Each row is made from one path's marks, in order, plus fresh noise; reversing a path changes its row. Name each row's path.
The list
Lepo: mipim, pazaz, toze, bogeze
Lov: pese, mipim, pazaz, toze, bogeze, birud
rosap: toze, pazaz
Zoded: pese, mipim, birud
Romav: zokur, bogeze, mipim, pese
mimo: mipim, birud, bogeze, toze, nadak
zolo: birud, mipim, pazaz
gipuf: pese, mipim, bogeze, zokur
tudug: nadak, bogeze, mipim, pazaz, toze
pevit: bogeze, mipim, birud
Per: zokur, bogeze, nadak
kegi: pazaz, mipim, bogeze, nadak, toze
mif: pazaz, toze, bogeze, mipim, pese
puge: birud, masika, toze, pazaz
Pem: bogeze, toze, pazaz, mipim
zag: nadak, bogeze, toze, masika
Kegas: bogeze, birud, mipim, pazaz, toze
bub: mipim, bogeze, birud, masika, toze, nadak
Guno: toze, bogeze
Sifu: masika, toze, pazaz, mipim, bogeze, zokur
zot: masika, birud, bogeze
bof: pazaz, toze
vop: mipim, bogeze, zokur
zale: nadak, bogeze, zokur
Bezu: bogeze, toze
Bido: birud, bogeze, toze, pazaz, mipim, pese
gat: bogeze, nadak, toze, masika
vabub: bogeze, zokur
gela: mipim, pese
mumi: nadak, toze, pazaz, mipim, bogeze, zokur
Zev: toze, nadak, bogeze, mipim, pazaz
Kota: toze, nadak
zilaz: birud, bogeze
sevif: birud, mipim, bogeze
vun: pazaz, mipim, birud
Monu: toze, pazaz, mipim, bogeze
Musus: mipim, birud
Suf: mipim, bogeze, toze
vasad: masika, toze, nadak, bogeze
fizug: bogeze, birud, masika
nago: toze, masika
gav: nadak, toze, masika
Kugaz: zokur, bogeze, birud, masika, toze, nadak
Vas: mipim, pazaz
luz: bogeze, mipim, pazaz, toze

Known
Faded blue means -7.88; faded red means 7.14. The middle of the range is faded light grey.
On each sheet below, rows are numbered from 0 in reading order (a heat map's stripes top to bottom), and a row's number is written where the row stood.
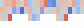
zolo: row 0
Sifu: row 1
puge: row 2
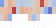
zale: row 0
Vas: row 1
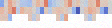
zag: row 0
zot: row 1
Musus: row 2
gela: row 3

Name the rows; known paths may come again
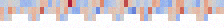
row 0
Kota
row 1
Kugaz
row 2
kegi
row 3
zot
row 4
Vas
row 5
Monu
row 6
tudug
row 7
zag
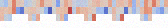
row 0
vop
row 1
Musus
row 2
zale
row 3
sevif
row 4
puge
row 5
Lov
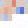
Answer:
gela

